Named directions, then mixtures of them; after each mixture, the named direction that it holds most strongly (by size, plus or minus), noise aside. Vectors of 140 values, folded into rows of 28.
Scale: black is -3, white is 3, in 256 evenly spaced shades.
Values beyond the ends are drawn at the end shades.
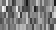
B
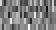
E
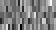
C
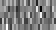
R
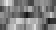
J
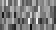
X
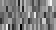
C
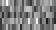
X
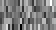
C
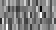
R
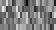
B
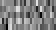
R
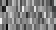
B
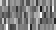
R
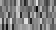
R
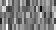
R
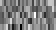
C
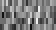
X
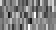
E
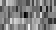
E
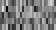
C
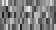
X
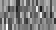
R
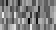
X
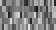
E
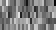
B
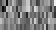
B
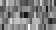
E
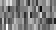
R
